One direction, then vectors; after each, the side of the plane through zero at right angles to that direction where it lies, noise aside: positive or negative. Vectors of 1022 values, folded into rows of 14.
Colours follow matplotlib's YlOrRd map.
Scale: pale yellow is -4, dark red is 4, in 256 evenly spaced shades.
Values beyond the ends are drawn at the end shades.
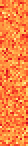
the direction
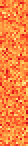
positive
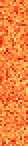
positive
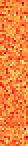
positive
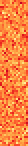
positive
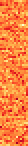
negative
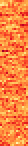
positive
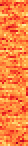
negative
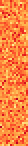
negative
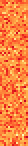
positive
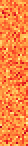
negative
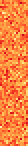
positive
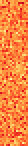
positive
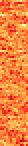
negative
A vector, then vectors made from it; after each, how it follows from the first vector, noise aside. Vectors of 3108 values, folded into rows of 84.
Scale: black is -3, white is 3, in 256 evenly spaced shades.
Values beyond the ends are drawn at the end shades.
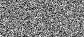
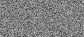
shrunk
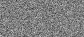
shrunk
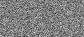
shrunk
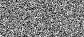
copied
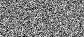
copied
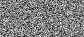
copied
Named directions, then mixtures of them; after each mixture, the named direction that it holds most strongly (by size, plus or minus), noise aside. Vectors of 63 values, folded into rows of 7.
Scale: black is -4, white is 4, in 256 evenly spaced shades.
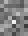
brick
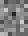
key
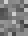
key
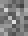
brick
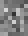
key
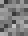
brick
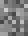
key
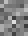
brick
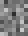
key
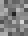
key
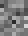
brick
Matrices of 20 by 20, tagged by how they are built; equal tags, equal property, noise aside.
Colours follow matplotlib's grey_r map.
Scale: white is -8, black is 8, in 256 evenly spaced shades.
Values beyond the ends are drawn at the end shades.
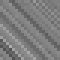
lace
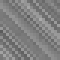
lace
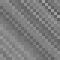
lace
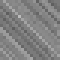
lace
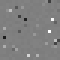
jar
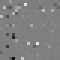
jar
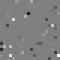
jar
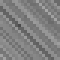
lace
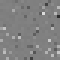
jar
